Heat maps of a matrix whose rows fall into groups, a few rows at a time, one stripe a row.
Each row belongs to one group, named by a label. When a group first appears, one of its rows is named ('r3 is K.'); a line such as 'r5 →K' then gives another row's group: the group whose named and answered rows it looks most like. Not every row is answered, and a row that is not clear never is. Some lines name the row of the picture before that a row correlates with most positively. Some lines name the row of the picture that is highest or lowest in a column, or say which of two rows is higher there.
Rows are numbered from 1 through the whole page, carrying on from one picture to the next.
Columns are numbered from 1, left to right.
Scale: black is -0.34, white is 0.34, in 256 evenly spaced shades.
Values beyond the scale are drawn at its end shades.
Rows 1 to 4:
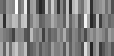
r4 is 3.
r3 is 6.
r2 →3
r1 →3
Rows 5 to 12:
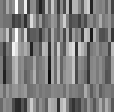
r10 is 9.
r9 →9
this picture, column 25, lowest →12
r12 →6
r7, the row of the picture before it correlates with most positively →4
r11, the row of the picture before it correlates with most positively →4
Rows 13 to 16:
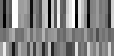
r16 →6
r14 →9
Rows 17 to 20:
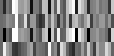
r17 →9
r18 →3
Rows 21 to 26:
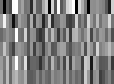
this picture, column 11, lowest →21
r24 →6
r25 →3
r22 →6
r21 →9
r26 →3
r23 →3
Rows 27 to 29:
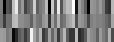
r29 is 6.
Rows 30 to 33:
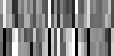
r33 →9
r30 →6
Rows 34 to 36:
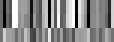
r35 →9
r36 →6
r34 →9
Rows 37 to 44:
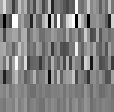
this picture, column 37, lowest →38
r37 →6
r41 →3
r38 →9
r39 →3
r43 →3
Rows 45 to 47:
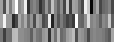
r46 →6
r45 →3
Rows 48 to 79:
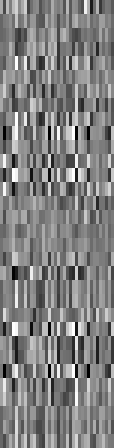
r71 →9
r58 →9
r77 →3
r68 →3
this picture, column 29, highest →48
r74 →9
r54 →6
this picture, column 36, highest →70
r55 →6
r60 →9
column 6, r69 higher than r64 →Yes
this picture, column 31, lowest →48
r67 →6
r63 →3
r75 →6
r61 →6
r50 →6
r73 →6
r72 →6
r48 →3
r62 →6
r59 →6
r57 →9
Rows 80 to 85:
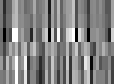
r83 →3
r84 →3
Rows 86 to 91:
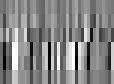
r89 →9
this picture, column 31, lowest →88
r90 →9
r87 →3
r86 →3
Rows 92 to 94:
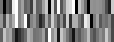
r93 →3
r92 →9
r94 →6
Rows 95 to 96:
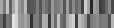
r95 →3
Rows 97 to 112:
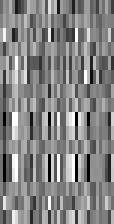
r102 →3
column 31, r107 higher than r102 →Yes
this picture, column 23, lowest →99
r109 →9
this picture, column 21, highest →111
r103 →9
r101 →3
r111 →6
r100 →3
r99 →6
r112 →9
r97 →6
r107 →3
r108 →9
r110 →3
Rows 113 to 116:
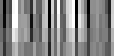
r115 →9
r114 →9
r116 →9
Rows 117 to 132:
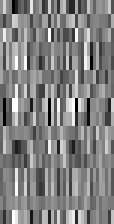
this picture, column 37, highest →117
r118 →9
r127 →6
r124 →9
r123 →3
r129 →3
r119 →6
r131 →3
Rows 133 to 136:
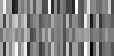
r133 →6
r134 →3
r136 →3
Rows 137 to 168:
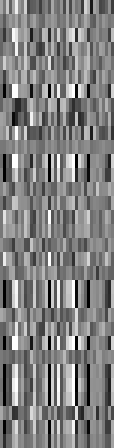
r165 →9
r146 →3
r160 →3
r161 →9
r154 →6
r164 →9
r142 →3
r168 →9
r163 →9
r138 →3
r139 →9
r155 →6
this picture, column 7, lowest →144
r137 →3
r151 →9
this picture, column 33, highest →150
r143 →9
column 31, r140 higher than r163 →No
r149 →9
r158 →9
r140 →3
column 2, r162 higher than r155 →No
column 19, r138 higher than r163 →Yes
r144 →6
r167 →9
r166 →6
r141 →6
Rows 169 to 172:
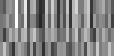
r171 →3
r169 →3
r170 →3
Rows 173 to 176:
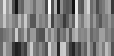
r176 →6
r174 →6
